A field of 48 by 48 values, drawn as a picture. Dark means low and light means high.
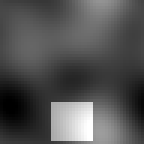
Average level on the scale: 30%. Roughest part: bottom middle. Odd patch: higher, in the bottom middle. Histogram: skewed, a long tail of high values. Ninth with the highest average: bottom middle.
